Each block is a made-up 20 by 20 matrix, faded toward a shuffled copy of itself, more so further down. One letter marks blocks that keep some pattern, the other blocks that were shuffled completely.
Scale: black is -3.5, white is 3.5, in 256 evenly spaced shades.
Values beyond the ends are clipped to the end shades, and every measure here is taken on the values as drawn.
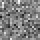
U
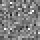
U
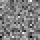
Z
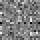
Z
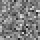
U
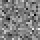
U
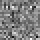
Z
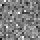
U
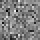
U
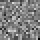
U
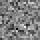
Z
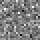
U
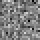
U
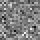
Z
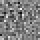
Z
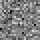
U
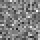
U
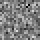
U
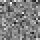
Z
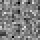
Z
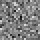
U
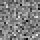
U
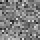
U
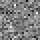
U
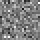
U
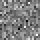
U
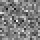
U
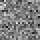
U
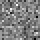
U
